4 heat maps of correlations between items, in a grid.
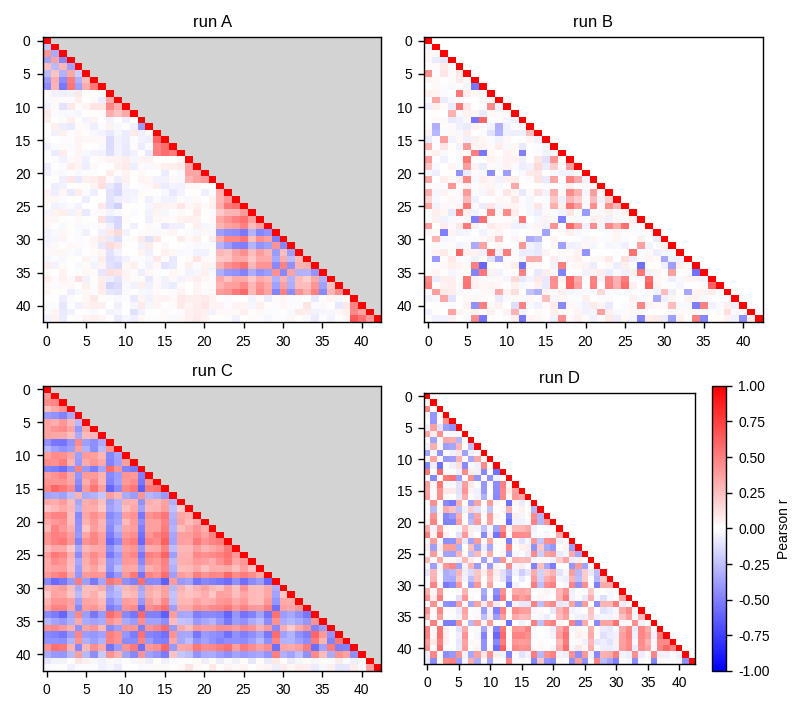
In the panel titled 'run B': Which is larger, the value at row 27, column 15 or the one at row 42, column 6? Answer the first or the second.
the second
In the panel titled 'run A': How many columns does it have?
43
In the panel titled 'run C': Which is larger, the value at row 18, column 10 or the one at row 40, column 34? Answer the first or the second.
the second
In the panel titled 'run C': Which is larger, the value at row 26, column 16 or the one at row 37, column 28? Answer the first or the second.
the first
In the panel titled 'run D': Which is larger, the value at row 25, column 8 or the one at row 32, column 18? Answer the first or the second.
the first
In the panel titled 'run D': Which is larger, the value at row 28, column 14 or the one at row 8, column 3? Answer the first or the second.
the first
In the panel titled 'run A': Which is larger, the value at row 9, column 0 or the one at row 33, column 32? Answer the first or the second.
the second
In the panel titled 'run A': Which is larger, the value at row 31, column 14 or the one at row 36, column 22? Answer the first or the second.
the second
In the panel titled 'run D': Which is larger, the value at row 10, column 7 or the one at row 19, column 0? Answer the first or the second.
the second
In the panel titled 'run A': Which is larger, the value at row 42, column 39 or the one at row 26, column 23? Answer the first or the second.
the first
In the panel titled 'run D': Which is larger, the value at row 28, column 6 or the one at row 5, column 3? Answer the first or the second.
the first
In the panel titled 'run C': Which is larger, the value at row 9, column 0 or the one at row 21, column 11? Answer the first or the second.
the second
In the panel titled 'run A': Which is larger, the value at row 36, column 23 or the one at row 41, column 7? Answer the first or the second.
the first
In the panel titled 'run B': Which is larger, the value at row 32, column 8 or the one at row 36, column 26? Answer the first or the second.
the first
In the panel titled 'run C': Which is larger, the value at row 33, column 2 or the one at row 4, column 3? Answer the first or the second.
the first
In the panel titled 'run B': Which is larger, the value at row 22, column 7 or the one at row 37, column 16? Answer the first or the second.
the second
